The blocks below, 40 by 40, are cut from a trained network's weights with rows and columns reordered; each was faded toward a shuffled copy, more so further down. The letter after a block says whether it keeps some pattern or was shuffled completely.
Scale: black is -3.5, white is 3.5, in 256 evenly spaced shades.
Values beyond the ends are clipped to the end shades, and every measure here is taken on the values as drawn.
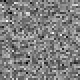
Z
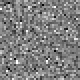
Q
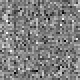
Z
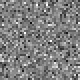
Q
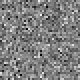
Q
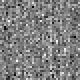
Z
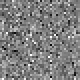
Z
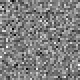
Q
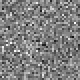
Q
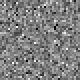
Q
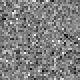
Z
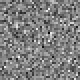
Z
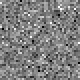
Q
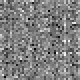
Z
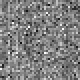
Z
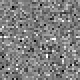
Q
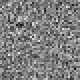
Z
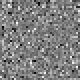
Z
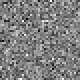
Z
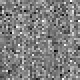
Z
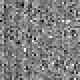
Z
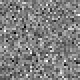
Q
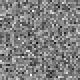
Q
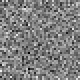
Z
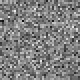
Q
